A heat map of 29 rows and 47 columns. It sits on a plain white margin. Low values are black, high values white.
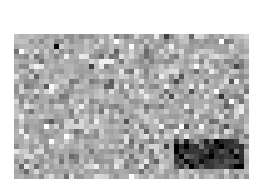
Mirror symmetry: none. Odd patch: lower, in the bottom right. Ninth with the lowest average: bottom right. Histogram: skewed, a long tail of low values.
